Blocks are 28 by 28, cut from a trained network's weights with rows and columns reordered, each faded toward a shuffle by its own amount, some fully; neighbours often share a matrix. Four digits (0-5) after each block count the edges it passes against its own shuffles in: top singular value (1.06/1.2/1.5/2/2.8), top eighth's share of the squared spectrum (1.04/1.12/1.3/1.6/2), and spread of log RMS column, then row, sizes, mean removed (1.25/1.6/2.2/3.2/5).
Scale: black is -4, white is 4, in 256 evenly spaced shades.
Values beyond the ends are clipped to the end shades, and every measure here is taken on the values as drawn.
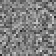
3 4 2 0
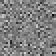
3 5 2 1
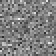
0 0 0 0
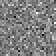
0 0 0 0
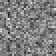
3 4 1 0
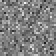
0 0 0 0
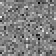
0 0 0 0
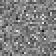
2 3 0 0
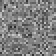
2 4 0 1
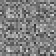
3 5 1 2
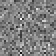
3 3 2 0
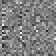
3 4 2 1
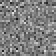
2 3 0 0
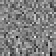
3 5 2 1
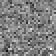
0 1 0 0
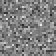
0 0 0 0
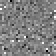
1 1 0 0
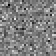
1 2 0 0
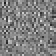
3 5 2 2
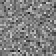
0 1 0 0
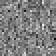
2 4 1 0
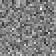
1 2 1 0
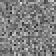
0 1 1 0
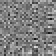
3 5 2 0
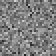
0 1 0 0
